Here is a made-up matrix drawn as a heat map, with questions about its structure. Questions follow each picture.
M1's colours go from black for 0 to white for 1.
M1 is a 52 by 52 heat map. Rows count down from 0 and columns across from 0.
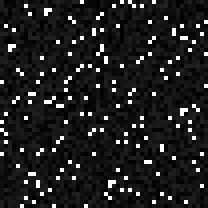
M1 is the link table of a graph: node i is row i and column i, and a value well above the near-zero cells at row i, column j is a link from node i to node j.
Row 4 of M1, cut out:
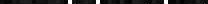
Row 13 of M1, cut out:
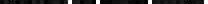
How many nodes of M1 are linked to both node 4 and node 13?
2
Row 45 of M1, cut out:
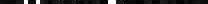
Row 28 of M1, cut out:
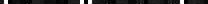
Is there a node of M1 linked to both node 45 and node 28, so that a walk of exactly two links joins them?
no
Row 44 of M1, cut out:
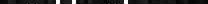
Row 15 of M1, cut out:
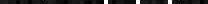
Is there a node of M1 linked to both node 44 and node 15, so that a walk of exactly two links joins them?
no
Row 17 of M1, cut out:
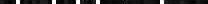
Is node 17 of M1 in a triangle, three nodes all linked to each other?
yes
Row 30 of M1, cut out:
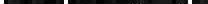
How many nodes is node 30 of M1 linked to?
3
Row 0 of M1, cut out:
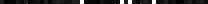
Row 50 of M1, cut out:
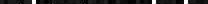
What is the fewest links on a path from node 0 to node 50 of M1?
2
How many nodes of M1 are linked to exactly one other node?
1
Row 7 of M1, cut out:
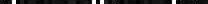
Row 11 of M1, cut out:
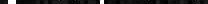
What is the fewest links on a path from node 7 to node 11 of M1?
2
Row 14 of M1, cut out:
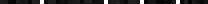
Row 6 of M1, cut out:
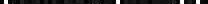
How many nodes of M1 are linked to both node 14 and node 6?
0
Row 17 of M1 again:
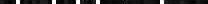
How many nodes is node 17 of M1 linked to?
5
